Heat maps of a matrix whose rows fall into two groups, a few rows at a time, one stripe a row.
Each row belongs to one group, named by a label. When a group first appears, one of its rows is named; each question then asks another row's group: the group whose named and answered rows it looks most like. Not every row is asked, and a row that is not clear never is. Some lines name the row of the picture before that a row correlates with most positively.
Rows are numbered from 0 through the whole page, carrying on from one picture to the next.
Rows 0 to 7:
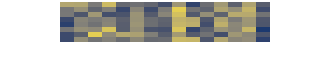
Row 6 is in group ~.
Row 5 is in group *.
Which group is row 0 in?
*
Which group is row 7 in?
*
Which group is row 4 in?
*
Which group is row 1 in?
*
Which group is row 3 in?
*
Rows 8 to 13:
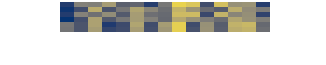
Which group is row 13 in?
~
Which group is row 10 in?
*
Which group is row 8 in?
*
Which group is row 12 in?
~
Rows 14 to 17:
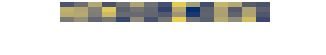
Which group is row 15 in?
*
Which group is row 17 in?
*
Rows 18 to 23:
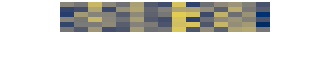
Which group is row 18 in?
~
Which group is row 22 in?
*
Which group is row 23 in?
~
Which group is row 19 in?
~
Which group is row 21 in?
~
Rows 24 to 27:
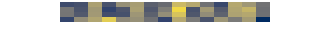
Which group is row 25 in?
~
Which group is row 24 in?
~
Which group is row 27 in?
*
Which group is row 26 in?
~
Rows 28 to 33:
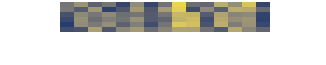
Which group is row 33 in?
~
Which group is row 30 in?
*
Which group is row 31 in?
*
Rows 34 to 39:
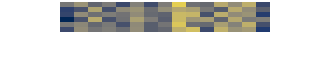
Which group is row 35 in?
~
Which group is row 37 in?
~
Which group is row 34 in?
*
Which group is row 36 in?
*
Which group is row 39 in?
*
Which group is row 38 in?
*
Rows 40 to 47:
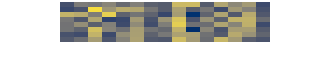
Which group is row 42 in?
*
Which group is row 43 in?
~
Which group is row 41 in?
~
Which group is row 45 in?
~
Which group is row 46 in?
~
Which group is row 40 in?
*
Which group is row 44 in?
*
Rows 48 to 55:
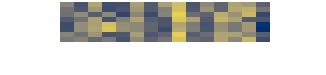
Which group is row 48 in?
~
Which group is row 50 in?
*
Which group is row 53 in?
*
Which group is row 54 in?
~
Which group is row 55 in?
*
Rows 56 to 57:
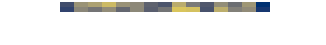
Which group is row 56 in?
*
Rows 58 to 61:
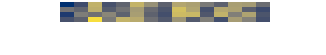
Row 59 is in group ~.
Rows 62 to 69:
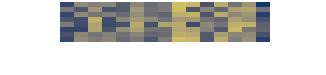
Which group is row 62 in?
*
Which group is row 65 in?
~
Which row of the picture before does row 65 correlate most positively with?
58
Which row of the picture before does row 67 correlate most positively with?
58
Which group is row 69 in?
*
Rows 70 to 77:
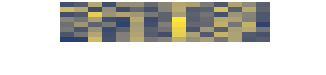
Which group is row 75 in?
~
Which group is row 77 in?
~
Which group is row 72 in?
~
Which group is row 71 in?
*
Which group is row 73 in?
~
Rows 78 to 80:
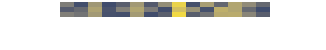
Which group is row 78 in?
~
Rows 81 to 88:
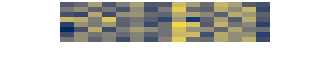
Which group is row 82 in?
*
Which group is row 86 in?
~
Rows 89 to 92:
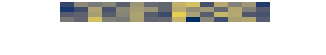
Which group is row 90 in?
~
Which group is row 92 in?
~
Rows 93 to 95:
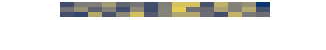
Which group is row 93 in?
*
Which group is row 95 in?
~
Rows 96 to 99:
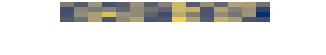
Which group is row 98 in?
*
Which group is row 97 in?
*
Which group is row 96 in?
~
